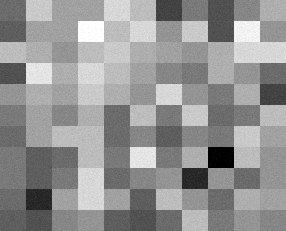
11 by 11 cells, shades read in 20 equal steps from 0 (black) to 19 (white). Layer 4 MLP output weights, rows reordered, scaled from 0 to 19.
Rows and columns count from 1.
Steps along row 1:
up down same up down down up down up up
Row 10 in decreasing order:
16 14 13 12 12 12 11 8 8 7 3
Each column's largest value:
14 17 14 19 16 17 16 15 13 18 16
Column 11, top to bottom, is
13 11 16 8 5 14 12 11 11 12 10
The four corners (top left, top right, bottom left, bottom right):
8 13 7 10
